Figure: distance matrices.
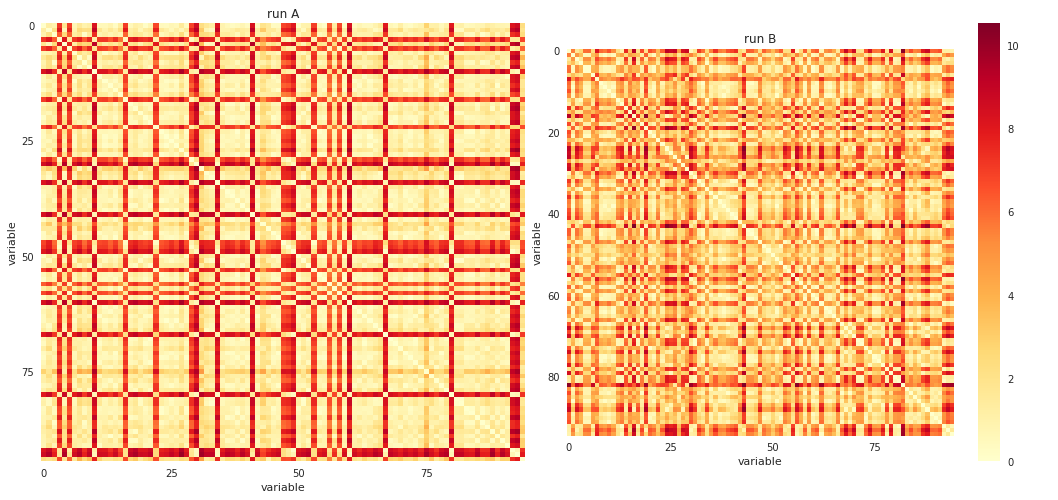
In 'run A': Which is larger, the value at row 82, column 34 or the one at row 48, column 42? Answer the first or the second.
the first
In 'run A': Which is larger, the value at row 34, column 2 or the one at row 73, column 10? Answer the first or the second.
the second
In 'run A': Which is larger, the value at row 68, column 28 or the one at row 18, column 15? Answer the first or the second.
the second
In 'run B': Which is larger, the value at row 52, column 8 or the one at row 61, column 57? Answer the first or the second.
the second
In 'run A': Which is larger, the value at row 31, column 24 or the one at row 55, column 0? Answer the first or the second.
the first
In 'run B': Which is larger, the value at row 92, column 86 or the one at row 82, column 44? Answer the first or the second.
the second
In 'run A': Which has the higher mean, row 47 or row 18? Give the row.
47
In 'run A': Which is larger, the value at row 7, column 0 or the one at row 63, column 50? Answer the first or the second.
the first
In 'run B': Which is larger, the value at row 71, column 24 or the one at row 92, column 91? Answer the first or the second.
the first
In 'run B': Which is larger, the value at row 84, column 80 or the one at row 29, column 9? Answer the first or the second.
the first
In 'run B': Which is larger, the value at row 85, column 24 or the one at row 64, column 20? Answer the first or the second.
the first
